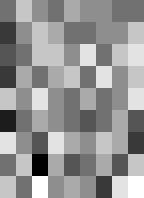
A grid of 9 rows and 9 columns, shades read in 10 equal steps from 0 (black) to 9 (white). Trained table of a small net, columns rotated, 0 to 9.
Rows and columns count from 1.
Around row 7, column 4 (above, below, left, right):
5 6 3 6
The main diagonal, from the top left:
4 5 7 6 4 3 7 3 9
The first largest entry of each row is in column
2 3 6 7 3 3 1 2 3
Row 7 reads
8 5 3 8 6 5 7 6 2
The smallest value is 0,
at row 8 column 3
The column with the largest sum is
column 9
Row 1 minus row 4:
2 1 1 -2 -1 1 -3 -1 -3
